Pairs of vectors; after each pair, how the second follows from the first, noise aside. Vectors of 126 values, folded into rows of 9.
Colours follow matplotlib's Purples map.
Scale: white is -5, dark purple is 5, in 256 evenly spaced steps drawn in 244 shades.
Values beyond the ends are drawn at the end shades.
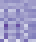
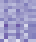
copied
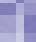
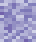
shuffled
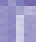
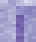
negated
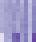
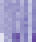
copied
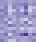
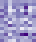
scaled up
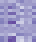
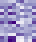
scaled up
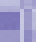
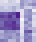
scaled up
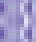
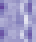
copied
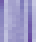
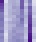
scaled up
